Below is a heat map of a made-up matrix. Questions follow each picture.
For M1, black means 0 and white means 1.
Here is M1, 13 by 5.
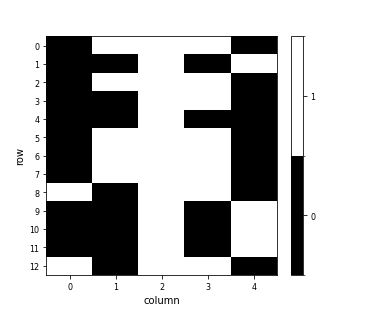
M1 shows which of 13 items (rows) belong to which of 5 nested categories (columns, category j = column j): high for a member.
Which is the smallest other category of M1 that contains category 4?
2
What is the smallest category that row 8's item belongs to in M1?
0
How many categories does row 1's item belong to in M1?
2
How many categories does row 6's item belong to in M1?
3
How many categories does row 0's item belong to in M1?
3
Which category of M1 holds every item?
2
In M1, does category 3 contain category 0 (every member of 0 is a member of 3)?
yes
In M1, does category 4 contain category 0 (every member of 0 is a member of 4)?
no
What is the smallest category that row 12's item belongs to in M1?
0
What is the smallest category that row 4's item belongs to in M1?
2
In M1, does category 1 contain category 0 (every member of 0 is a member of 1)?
no
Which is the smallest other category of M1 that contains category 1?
3
